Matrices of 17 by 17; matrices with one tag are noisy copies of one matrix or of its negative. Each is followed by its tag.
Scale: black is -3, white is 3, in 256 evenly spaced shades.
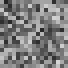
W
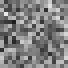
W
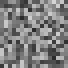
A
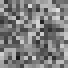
W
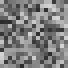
W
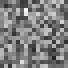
A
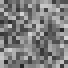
W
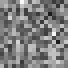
A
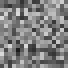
A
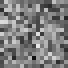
W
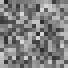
W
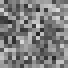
W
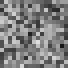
W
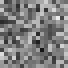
W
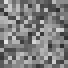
W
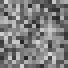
W
